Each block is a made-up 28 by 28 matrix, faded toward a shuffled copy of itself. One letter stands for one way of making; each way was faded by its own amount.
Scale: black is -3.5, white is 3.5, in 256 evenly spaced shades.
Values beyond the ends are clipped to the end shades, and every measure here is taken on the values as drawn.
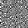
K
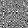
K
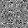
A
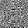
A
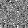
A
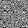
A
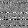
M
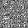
A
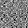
A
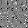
K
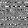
M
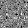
A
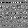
M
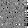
K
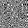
A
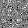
K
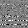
M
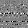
M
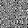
A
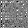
K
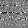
M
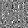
A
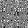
K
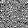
A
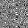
A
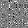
K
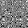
K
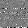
M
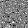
A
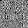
A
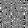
K
